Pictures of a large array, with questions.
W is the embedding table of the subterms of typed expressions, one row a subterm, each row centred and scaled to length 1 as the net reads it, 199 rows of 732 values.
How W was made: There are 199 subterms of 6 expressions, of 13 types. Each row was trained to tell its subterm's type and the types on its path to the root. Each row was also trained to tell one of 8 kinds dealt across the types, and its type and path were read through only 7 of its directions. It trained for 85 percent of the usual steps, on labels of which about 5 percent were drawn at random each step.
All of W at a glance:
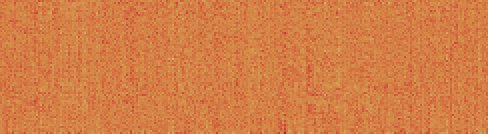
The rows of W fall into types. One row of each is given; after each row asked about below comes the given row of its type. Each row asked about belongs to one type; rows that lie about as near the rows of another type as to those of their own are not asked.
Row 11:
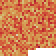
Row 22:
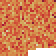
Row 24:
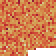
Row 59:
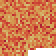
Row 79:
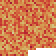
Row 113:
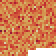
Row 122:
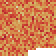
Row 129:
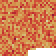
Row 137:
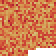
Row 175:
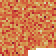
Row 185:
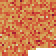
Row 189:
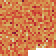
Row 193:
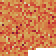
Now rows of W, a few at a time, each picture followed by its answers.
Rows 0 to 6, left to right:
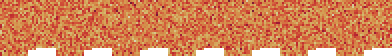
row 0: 189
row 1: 175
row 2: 24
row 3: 59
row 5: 59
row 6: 113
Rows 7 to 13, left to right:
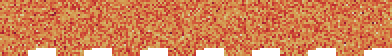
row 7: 185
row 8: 129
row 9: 22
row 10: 22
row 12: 129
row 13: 79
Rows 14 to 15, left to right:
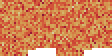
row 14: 24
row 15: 189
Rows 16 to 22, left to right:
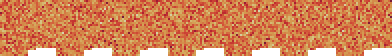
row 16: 22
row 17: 193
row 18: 11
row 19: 11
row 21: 59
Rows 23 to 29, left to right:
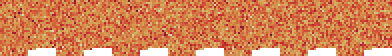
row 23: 113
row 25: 193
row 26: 129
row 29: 24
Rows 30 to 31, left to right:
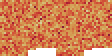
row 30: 22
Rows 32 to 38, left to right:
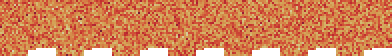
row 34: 79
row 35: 22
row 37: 113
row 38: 59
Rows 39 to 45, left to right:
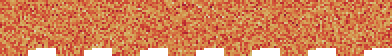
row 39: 22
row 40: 189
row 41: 129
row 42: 185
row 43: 59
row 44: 129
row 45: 175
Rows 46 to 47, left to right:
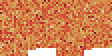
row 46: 24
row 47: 193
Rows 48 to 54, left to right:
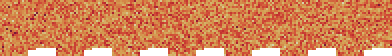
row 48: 11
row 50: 185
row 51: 189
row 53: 79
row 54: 185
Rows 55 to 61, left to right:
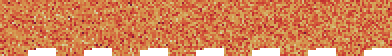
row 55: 122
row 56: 24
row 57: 113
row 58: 185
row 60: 129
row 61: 175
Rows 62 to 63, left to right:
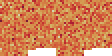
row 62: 24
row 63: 193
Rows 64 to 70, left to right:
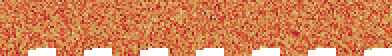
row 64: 22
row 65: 22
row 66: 189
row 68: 113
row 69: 185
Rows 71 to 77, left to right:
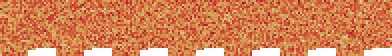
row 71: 59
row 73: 79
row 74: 122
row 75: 24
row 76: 24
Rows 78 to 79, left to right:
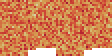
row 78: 175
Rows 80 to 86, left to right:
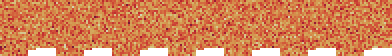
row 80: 189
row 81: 189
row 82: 175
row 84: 11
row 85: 113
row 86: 137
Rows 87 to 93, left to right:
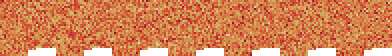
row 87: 175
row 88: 185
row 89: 175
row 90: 79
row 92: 122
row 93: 193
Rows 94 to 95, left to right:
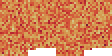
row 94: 113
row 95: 189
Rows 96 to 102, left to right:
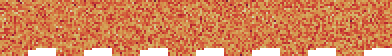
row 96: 22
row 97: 24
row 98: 189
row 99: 122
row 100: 175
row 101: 129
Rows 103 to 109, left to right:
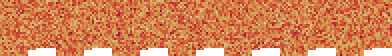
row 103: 185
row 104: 189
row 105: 22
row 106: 175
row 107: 79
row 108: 11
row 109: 79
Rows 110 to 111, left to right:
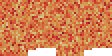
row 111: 24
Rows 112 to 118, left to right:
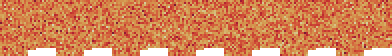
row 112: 24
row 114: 22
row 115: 24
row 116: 189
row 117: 129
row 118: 137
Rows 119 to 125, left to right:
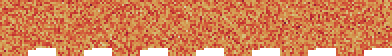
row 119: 79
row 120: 59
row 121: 22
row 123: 129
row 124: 11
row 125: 175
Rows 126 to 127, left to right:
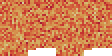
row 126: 24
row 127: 129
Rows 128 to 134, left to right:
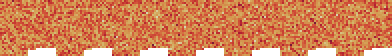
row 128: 129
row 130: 122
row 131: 79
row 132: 185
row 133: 137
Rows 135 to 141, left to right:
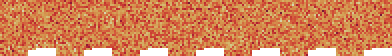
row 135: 122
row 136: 129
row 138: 79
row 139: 79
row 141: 59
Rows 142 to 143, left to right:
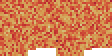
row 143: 59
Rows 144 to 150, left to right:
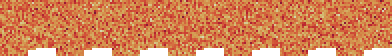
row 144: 22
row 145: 175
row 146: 137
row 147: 113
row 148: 22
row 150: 193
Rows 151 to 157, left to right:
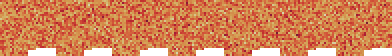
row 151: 11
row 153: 185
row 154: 185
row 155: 137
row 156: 175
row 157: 129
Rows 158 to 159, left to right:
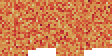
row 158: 185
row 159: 122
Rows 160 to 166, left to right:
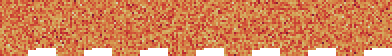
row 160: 175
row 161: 24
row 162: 185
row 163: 175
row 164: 59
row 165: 22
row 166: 24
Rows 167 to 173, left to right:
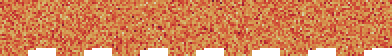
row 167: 175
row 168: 122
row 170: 59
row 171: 11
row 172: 113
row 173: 79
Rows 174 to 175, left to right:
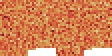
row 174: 137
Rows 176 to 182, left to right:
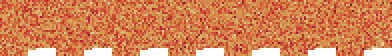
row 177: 189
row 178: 122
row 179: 113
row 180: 11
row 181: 137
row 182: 175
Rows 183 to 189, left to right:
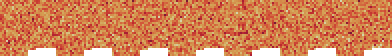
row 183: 122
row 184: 137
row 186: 24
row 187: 185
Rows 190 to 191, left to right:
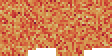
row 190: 122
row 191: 59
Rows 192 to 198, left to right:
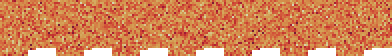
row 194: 22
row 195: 185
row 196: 113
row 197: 193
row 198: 113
